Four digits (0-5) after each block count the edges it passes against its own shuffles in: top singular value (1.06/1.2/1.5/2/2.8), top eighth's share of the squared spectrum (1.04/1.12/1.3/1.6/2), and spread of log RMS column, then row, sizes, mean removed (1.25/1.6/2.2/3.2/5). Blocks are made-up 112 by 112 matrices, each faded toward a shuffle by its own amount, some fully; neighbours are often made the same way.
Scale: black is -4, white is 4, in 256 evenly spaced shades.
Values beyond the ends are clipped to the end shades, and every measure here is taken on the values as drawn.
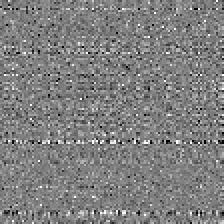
5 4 3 3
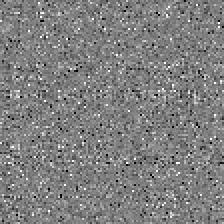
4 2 1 2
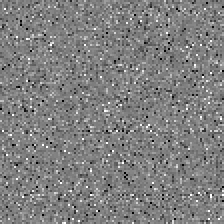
3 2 0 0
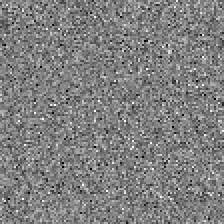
2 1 0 1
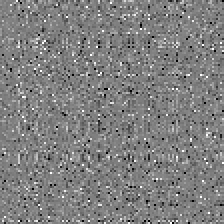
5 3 2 2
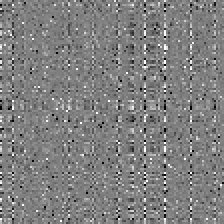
5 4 3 3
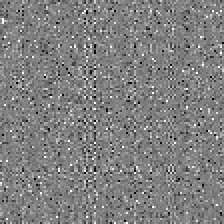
5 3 2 2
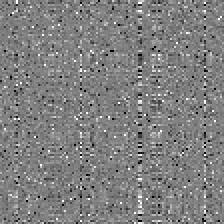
5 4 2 2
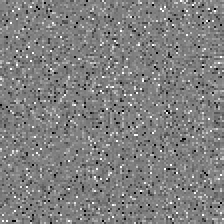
3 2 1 0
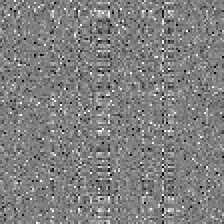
5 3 3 2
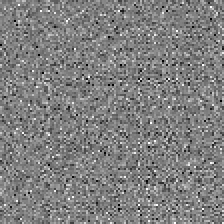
4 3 2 2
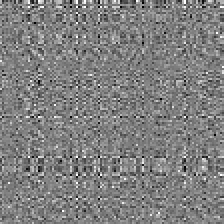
5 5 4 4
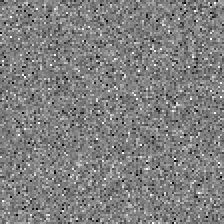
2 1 0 0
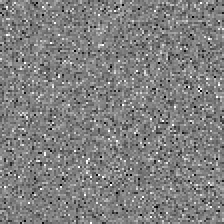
2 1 0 0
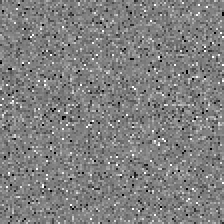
0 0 0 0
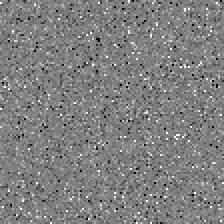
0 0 0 0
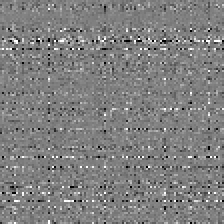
3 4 3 4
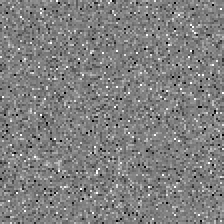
0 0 0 0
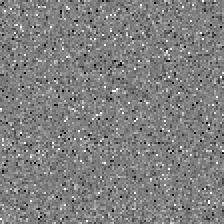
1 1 0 1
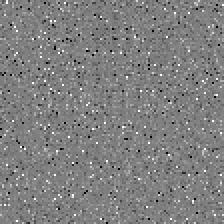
2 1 0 0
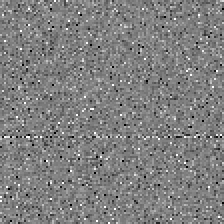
3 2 0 1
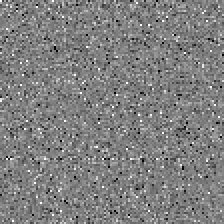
3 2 0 1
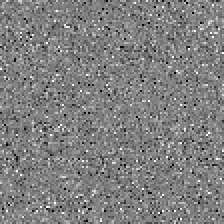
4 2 0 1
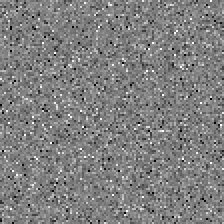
2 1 0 0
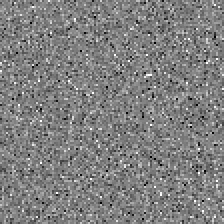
0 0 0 0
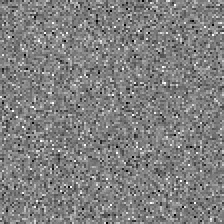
2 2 0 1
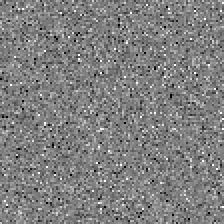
0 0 0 0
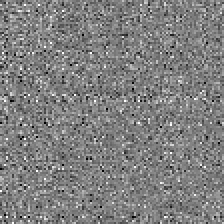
4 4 3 3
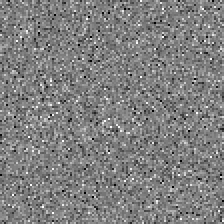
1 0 0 0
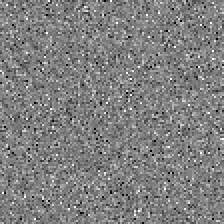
0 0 0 0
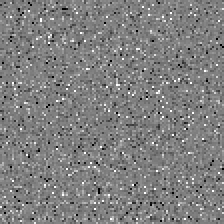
3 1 0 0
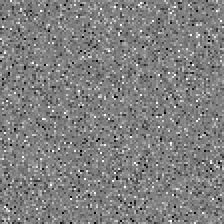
2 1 0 0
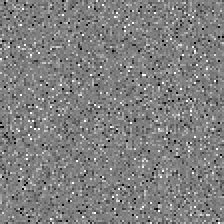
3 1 0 0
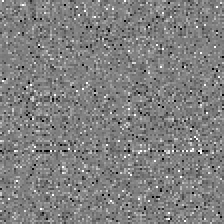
4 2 0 1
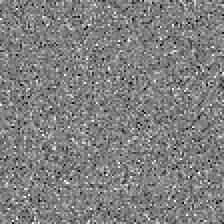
0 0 0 0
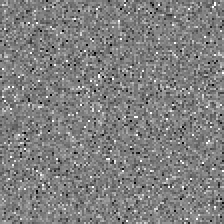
0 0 0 0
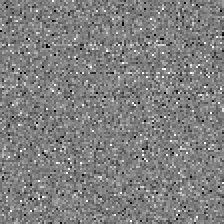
1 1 0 1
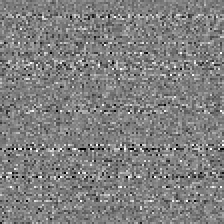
2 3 0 4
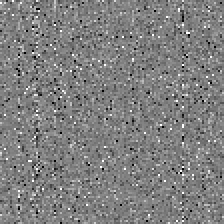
2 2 2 0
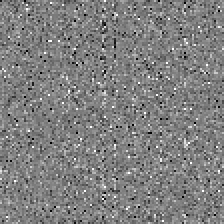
1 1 2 0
